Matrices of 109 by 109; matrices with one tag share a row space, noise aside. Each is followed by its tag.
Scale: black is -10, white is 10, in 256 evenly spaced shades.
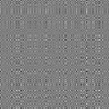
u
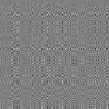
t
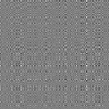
u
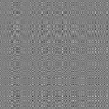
t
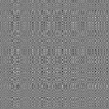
t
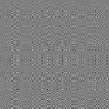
t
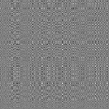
t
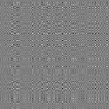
t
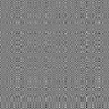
u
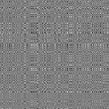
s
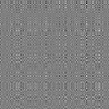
u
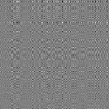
t
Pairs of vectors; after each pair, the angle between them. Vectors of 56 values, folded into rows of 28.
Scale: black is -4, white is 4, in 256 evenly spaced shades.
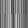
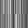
nearly parallel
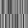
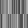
partly opposed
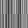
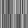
partly aligned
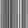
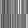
partly aligned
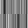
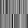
orthogonal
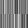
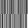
partly opposed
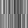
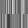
orthogonal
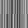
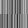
nearly parallel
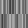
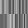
partly aligned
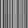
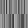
orthogonal
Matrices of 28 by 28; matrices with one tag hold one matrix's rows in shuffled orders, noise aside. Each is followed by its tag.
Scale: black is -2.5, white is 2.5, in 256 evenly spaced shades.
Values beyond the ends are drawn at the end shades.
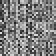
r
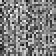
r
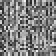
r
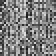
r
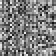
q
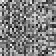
q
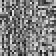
q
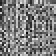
r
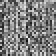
r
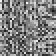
q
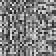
q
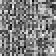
q
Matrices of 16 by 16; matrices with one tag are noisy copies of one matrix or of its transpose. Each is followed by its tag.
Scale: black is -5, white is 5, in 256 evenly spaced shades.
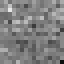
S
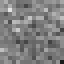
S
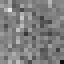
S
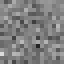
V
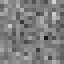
V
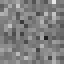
V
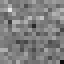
S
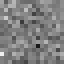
V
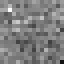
S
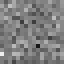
V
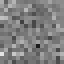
V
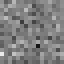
V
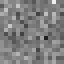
V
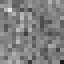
S
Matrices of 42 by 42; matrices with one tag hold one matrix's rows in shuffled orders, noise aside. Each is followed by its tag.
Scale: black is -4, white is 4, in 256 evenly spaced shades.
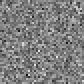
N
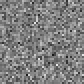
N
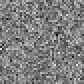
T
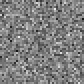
T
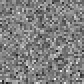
T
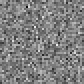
N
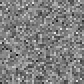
T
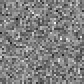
T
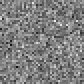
T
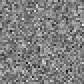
N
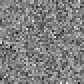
T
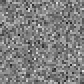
N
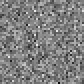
N
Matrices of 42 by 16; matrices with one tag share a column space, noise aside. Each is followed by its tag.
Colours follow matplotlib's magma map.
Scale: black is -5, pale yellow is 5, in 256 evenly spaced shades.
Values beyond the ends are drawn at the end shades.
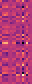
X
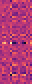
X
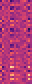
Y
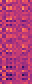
Y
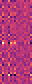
X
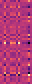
X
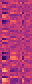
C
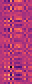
Y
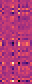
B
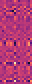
B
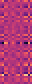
X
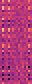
Y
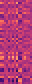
C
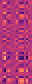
C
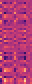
C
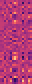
C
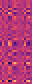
B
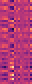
Y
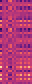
Y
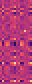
B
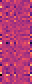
X
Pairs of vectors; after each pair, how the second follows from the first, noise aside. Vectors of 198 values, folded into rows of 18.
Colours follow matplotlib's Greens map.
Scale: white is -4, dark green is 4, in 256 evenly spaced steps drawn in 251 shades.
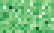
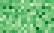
sign-scrambled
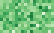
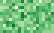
reversed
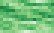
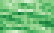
reversed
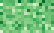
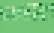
partly zeroed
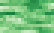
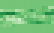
partly zeroed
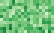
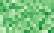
sign-scrambled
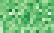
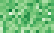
copied
